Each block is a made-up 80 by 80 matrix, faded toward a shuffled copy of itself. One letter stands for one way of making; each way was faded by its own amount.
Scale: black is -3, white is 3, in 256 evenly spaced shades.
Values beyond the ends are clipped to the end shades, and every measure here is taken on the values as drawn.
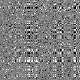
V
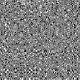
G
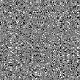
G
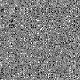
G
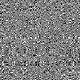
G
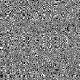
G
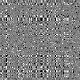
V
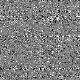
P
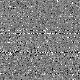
P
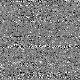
P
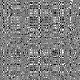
V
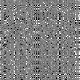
V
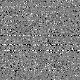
P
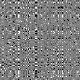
V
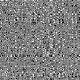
G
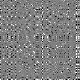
V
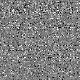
P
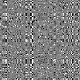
V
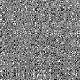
G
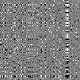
V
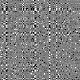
V
